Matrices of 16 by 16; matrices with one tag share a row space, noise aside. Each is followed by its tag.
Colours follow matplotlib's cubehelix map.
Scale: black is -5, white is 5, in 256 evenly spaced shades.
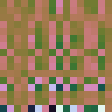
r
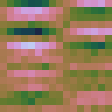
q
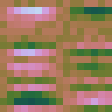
q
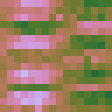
q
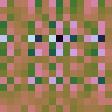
r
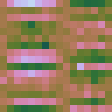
q
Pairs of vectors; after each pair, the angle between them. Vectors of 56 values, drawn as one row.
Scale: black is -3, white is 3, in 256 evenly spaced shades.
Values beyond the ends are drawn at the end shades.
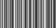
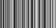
nearly opposite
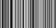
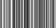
nearly opposite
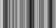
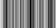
nearly parallel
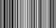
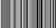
orthogonal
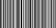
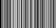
partly aligned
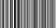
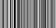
nearly parallel
